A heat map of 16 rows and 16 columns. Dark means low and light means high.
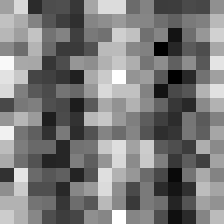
Stripes: upright, repeating 2 times. Odd rows or columns: none. Seam: none. Slope: none. Average level on the scale: 50%.
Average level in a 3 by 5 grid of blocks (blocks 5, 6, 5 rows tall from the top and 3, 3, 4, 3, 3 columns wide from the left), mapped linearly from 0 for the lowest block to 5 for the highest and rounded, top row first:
5 1 5 1 3 | 4 0 5 1 3 | 4 0 4 1 3
